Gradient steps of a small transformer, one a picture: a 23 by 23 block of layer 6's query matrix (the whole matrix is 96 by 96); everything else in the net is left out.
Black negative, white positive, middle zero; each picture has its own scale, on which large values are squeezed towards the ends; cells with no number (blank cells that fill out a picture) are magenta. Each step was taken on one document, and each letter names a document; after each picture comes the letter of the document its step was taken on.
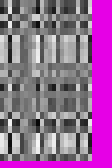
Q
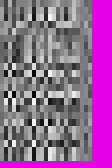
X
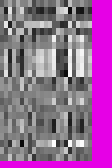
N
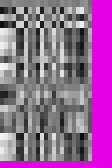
Q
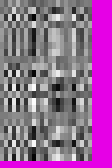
X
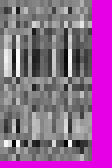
N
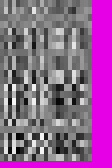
X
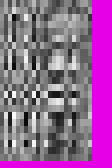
X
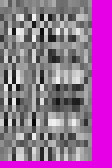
X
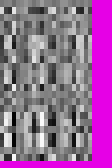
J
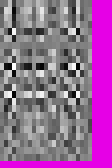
J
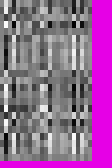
J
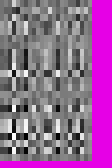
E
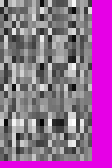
J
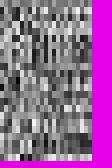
Q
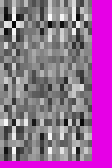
J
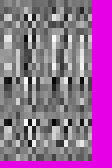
N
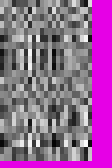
Q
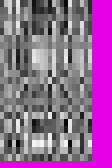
N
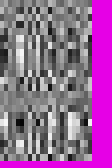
Q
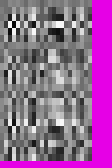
X
